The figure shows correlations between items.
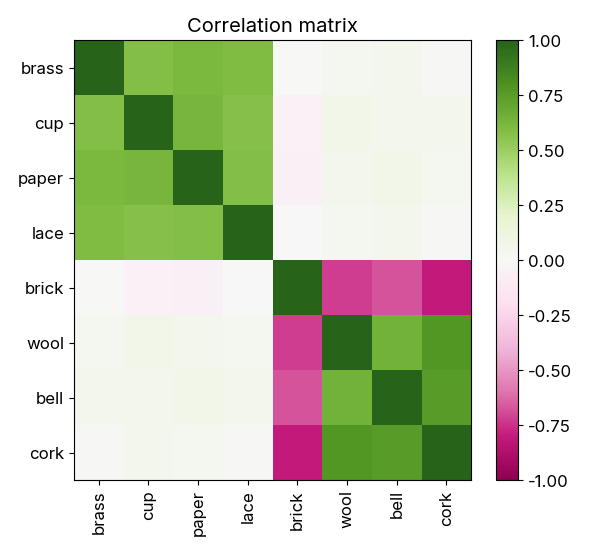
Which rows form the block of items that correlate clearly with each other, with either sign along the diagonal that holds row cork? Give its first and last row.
brick to cork
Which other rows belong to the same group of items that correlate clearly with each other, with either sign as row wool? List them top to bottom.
brick, bell, cork
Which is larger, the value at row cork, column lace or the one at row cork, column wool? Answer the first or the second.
the second
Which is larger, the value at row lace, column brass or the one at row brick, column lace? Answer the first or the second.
the first
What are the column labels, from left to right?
brass, cup, paper, lace, brick, wool, bell, cork
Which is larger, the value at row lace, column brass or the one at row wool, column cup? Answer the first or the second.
the first
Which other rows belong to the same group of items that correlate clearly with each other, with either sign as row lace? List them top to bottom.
brass, cup, paper
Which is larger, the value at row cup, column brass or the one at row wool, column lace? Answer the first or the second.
the first
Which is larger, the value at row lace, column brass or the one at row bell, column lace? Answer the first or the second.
the first
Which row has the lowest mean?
brick
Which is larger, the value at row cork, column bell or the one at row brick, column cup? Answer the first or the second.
the first
